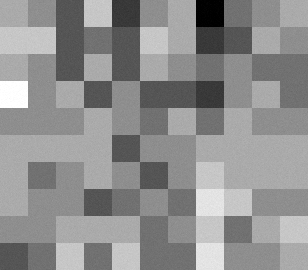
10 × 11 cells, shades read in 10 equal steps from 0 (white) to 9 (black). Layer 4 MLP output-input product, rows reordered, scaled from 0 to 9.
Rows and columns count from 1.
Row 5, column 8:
5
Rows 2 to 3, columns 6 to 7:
2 3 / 3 4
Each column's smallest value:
0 2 2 2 2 2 3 1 2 3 2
